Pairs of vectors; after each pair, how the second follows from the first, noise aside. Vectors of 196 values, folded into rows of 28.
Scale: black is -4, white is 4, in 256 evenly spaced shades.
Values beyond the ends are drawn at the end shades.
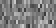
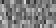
shuffled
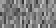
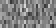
shuffled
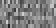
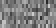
reversed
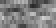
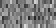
shuffled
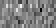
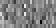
shuffled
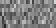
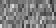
reversed
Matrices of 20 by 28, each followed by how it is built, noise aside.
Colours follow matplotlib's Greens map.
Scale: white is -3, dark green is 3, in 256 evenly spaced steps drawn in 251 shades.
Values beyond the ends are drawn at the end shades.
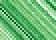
Toeplitz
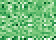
low rank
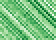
Toeplitz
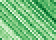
Toeplitz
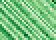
Toeplitz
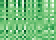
low rank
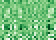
low rank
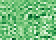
low rank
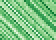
Toeplitz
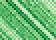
Toeplitz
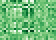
low rank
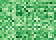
low rank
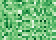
low rank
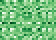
low rank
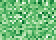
low rank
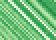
Toeplitz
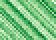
Toeplitz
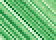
Toeplitz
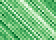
Toeplitz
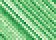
Toeplitz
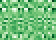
low rank
